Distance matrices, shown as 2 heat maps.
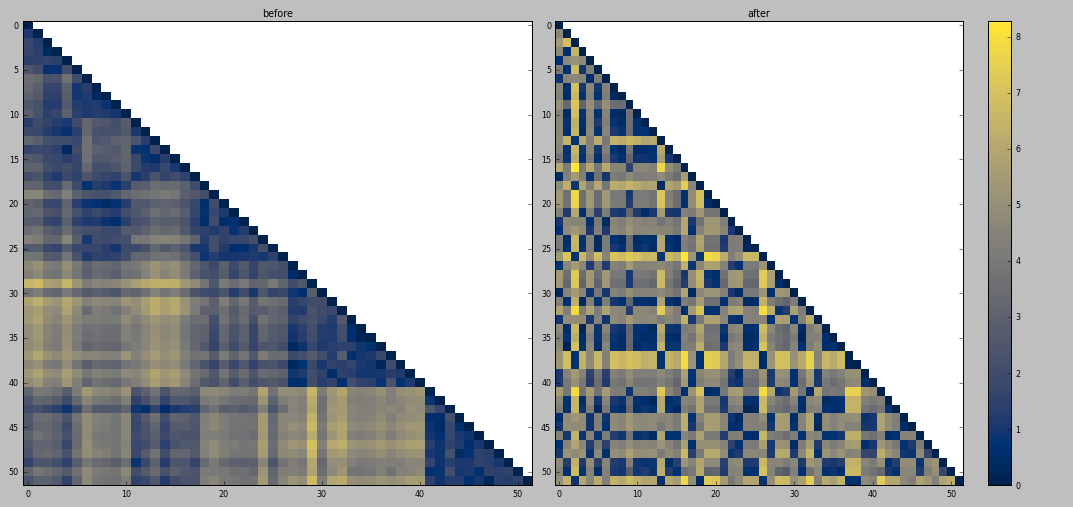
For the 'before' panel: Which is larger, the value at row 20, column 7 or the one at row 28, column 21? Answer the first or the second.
the second
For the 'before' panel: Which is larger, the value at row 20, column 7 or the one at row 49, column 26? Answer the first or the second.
the second
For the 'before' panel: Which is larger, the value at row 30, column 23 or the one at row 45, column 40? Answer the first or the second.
the second
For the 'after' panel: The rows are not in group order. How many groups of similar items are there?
4
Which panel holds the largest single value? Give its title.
after
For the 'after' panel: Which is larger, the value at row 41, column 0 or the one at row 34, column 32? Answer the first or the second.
the first
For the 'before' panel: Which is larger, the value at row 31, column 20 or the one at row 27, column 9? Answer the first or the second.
the first
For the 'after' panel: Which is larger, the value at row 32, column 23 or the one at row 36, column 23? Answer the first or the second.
the first
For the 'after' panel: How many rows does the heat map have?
52
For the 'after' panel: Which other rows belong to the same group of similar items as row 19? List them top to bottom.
9, 16, 20, 28, 29, 32, 41
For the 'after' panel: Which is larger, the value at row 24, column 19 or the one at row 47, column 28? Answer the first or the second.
the second
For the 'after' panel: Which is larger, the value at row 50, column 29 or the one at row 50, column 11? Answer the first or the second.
the first
